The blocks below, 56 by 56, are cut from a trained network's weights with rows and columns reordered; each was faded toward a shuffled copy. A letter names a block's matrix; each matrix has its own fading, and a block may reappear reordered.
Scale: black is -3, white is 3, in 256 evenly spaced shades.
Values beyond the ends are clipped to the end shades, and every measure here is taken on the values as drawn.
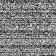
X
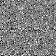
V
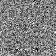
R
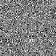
V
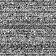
X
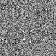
R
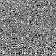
V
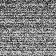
X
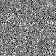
V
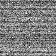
X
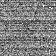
X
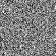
R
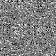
V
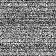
X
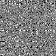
V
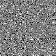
V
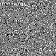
V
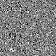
V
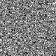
V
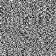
R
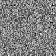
R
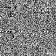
R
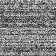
X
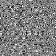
V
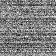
X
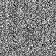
R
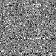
V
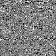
V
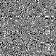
V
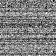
X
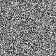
R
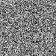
R
